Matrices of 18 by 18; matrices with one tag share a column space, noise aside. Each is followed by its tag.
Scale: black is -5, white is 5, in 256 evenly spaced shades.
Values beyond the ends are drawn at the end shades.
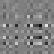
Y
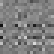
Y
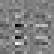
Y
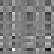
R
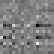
Y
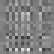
R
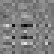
Y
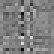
R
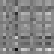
R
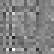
R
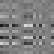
Y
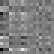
R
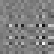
Y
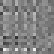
R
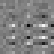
Y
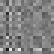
R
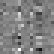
R
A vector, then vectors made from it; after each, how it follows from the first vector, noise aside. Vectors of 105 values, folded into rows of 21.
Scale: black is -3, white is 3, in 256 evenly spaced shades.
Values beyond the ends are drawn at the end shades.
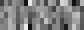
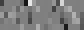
partly zeroed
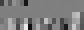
partly zeroed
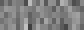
shrunk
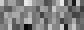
sign-scrambled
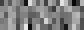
copied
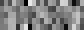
copied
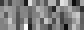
copied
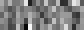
negated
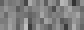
shrunk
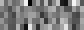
negated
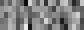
copied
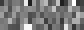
sign-scrambled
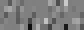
partly zeroed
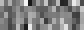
negated
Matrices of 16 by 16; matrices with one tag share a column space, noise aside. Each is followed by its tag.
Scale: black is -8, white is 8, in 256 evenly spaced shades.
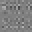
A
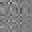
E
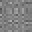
E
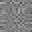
E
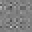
A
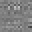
A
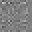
E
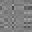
A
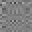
E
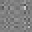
A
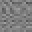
E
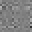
A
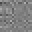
E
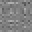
E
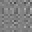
E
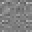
E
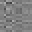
E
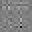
A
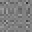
E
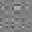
A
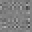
A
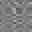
E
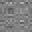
E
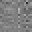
E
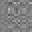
E
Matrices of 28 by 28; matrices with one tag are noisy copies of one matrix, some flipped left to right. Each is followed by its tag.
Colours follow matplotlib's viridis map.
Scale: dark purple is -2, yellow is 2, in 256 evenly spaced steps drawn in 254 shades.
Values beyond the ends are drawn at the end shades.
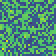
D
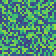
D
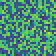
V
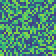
D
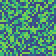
D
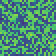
D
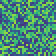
D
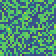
D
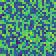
V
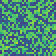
D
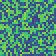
D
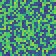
V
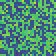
V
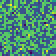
V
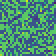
D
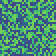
D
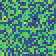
D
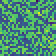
D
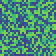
D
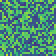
D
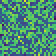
D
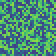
V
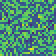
D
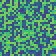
V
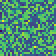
D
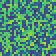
V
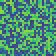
V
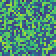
V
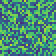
D
